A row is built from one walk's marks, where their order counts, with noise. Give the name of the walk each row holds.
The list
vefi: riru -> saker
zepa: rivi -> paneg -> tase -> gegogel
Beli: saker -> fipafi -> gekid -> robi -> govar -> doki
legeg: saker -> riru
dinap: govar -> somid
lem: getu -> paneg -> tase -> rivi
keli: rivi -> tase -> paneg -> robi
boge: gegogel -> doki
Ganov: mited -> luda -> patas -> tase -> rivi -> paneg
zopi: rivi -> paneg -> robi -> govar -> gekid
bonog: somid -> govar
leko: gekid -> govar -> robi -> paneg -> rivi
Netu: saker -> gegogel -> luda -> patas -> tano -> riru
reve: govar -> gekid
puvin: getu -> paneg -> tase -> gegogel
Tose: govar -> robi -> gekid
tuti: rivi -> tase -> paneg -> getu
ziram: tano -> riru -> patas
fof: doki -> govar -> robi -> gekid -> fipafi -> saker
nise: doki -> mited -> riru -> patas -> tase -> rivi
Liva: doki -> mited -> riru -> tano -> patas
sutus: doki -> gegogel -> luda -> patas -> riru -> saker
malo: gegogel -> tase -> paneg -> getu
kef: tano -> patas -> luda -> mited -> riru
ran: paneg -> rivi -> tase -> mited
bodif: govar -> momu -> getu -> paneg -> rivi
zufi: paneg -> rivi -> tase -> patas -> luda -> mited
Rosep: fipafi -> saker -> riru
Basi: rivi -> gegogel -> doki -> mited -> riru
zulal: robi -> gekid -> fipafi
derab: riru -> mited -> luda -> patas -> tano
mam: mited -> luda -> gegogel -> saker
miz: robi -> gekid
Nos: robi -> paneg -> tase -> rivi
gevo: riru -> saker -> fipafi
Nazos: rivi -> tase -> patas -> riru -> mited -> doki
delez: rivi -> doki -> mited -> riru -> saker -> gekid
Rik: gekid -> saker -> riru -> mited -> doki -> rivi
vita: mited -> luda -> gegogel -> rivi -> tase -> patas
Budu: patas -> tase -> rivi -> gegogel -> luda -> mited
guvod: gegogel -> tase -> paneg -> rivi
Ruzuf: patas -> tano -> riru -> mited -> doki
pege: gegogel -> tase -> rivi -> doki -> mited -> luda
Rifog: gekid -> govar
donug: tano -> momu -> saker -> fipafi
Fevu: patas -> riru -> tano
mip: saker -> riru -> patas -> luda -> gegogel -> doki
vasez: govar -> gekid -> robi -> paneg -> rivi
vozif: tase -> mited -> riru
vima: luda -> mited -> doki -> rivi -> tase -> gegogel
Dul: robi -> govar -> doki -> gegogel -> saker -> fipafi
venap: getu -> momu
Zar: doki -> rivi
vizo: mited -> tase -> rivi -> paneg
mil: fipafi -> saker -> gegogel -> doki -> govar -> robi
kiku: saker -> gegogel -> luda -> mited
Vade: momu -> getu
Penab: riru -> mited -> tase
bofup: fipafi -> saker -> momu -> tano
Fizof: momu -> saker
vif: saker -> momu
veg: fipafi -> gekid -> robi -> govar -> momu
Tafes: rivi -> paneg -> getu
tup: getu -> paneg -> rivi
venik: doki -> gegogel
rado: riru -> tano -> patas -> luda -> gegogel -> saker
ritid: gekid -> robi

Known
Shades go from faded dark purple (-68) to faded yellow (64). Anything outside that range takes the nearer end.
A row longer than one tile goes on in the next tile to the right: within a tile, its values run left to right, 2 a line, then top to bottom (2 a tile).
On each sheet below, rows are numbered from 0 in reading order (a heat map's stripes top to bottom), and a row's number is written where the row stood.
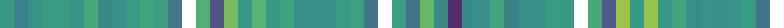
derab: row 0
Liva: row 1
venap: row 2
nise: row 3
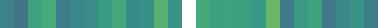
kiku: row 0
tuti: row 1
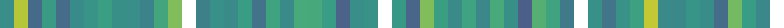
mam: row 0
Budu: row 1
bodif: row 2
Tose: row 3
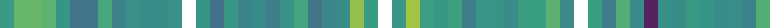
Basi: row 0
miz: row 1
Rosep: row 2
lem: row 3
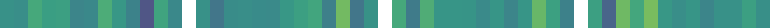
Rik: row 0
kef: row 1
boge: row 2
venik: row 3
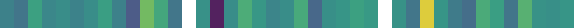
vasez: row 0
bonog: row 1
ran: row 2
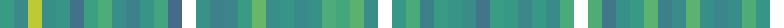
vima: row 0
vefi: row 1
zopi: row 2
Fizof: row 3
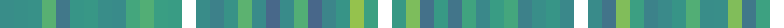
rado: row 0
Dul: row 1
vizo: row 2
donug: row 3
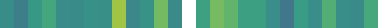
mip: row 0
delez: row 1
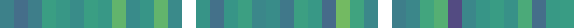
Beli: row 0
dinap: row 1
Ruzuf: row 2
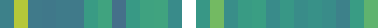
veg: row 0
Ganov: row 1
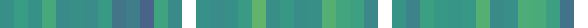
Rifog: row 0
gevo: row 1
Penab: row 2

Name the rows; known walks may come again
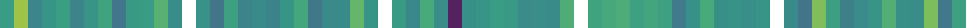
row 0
bofup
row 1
zulal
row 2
puvin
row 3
Nazos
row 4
donug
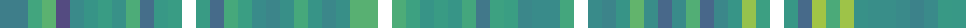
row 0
Ruzuf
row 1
Nos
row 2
Tafes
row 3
Dul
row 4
sutus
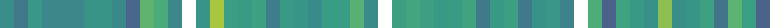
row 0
reve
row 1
Rosep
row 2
keli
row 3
malo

